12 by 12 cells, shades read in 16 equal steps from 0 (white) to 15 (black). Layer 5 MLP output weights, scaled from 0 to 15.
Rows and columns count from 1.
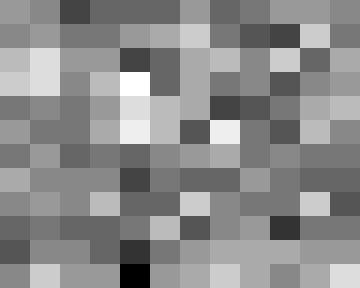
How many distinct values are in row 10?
7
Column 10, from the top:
6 11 3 10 8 10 7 8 8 12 5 7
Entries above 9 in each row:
1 2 1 1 2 2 0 1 1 2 2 1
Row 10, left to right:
9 8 9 9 8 4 10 7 6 12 8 8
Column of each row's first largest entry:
3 10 5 10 8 7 3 5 12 10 5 5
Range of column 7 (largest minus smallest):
7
